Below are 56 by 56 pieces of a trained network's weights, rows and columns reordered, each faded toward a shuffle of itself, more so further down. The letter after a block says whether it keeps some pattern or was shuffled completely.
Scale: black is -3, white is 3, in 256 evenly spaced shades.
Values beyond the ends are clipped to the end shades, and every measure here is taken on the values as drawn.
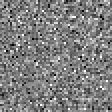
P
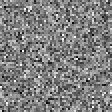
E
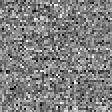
P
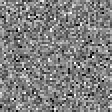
E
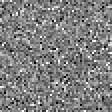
E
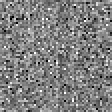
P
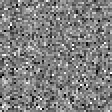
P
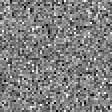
E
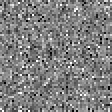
P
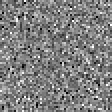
E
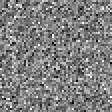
P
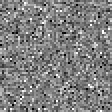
E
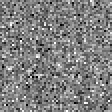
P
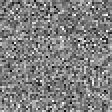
P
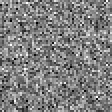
E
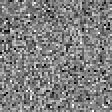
E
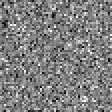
P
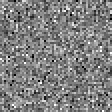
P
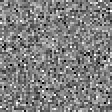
E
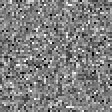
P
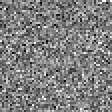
E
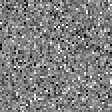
P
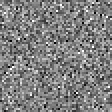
E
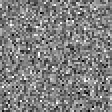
E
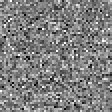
P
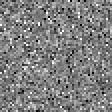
E
